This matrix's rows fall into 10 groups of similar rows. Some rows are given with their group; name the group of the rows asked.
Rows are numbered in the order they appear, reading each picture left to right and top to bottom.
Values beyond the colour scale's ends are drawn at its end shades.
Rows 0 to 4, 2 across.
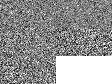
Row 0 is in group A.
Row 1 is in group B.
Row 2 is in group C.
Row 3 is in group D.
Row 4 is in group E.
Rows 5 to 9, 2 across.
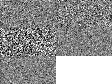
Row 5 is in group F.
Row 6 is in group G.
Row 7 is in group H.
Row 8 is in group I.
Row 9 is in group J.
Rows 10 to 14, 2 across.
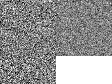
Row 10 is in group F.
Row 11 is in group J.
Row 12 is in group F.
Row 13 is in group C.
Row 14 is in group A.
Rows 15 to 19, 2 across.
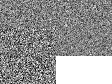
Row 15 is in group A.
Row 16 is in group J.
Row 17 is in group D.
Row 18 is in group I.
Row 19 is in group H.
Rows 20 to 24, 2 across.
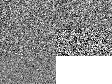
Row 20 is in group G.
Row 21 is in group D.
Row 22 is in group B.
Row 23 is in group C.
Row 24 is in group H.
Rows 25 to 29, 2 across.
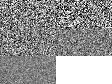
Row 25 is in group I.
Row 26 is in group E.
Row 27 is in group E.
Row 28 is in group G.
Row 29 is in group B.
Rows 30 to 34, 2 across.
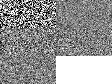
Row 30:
A
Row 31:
G
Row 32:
J
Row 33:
E
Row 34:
A
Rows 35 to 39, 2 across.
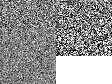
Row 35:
G
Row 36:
F
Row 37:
I
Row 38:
B
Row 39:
H
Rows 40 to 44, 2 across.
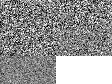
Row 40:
F
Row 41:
H
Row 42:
D
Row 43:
H
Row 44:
J
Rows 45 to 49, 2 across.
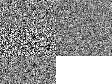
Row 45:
I
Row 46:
E
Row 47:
I
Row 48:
B
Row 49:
I
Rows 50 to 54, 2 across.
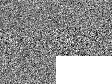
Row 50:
D
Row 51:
F
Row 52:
A
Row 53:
A
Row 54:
I
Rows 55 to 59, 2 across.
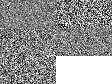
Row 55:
J
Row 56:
C
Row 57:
E
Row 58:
C
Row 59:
I
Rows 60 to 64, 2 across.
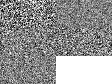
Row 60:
D
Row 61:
C
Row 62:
J
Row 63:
G
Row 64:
C
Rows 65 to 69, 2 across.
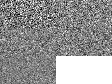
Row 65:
D
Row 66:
I
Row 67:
B
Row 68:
J
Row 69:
G
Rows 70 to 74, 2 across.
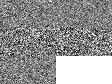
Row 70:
F
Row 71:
H
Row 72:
D
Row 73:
H
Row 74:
B
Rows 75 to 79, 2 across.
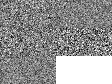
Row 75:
D
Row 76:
J
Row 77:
A
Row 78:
H
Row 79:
J
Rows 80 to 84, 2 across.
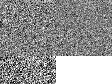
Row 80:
F
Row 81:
D
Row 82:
I
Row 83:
I
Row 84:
D
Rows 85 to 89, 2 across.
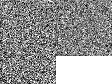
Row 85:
F
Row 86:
E
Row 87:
G
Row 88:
G
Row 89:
G
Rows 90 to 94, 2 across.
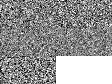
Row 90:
A
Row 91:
G
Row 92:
B
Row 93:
I
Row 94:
J
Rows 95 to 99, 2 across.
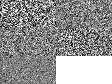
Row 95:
B
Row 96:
D
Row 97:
C
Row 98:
F
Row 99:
G
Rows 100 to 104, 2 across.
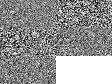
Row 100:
E
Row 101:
H
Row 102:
E
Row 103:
E
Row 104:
D
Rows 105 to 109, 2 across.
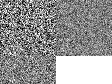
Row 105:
C
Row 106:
C
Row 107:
J
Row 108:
E
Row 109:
C
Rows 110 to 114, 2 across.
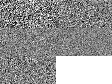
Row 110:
D
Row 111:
F
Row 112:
I
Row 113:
E
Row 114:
I
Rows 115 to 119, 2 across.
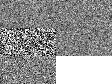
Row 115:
D
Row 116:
G
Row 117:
J
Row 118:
H
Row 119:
F
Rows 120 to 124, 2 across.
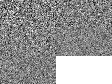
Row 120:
E
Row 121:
B
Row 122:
I
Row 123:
J
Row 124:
A
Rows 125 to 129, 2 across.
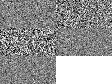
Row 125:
J
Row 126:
A
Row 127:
B
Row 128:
A
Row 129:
I
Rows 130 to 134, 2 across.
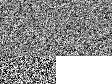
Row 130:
E
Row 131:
D
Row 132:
I
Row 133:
B
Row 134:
B
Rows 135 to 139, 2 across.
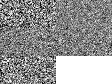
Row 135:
A
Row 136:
I
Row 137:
D
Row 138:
G
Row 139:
J
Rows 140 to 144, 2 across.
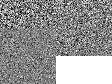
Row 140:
A
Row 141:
I
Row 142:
E
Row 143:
A
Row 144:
H
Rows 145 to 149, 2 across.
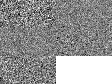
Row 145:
D
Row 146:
C
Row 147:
C
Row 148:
A
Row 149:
F
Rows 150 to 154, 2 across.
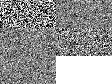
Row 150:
F
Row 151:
D
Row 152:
D
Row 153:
D
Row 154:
H
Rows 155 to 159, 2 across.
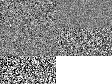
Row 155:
J
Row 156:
C
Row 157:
C
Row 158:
I
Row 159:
E
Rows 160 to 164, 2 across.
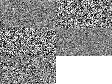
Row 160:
F
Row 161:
I
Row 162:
C
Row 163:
E
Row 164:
E
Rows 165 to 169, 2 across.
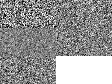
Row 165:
C
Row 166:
D
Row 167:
A
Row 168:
A
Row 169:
A
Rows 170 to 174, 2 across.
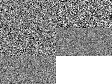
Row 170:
A
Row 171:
G
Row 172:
H
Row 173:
E
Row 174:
E
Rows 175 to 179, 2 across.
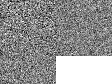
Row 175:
J
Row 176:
D
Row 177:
F
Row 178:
B
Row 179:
C
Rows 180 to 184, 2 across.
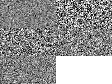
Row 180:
J
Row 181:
I
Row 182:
H
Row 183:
I
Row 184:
E
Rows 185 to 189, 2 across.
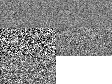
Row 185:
E
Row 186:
E
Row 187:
B
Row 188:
D
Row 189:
B
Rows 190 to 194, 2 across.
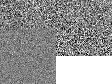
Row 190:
D
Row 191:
B
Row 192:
C
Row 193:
C
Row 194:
H
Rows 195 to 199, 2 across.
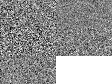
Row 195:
E
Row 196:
H
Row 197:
H
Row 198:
B
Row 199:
J
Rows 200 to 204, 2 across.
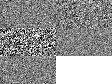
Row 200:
G
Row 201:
D
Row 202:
D
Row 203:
B
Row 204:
F
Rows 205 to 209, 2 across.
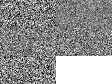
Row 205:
D
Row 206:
D
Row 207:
H
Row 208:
E
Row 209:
H
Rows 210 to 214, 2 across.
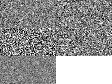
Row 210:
B
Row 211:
J
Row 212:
F
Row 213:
E
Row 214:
E
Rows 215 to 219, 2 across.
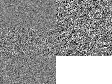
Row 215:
H
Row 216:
I
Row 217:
C
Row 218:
D
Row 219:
F
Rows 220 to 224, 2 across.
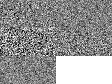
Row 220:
E
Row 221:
A
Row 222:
F
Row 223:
C
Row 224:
J
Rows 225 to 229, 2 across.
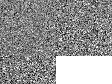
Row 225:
E
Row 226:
H
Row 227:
H
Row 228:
H
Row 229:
G
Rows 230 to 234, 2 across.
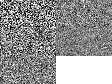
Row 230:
E
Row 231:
C
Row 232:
H
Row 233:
D
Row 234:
F
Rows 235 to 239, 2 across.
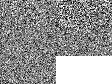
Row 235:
I
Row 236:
F
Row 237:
J
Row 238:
H
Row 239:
C
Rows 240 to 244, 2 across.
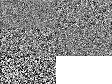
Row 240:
F
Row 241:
B
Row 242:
B
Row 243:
G
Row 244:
J
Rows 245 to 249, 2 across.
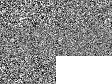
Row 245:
B
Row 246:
B
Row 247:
E
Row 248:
G
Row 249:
B
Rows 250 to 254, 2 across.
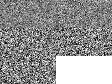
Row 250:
H
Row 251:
F
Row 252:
A
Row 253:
D
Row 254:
G
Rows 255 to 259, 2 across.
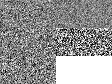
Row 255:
F
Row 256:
C
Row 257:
D
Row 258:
F
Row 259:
I
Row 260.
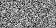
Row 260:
B
